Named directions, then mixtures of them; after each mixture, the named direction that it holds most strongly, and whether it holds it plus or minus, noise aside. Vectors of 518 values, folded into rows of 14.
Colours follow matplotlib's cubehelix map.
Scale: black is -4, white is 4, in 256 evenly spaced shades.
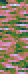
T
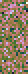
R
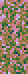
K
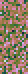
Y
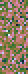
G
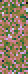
R, minus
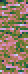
T, plus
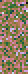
R, minus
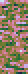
T, minus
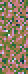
G, plus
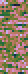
T, minus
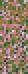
Y, minus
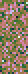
R, plus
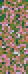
K, minus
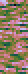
T, minus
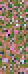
G, minus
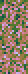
K, minus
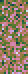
K, minus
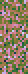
Y, minus
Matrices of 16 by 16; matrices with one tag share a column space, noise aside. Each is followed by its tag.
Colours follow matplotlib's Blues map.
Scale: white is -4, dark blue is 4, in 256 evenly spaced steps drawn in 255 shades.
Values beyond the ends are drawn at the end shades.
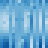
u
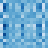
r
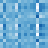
r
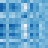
r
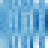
u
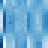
u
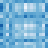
r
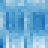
u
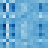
r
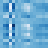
r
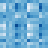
r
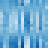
u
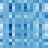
r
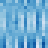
u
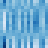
u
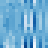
u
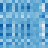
r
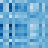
r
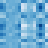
r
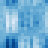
u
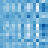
r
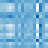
r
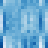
u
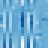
u
